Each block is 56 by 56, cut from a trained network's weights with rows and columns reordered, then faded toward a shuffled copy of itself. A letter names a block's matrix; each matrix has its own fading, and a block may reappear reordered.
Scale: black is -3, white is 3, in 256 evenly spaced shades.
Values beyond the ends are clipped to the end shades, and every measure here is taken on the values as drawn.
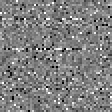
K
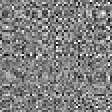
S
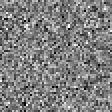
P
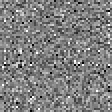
P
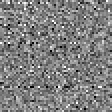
P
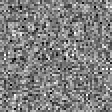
P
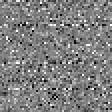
K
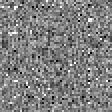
P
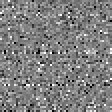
K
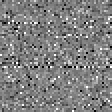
K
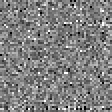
P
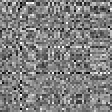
S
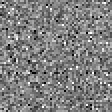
P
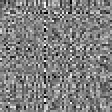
S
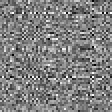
S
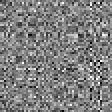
S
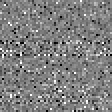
K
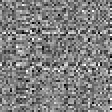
S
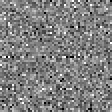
P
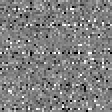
K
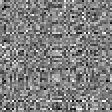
S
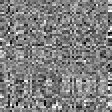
S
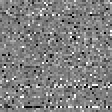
K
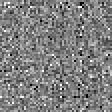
P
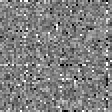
P
